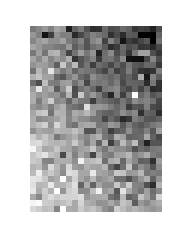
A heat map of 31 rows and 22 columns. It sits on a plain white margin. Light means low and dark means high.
Grain: fine. Average level on the scale: 50%. Ninth with the highest average: top right. Stripes: none. Slope: up to the top right.
